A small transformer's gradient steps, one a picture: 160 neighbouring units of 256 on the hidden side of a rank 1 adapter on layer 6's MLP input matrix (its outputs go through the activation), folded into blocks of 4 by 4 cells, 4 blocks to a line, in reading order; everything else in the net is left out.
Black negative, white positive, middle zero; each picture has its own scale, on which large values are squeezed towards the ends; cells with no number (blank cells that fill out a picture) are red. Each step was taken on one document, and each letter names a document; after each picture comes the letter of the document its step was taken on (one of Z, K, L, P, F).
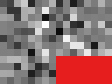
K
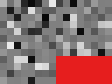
K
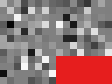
K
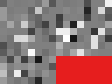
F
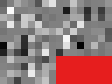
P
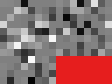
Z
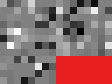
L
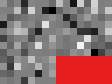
Z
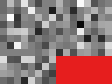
L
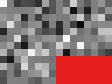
P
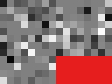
F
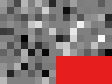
P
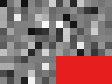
K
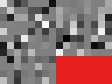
F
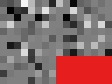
K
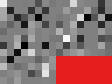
P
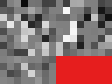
P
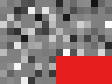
Z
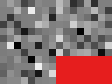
L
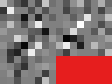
P
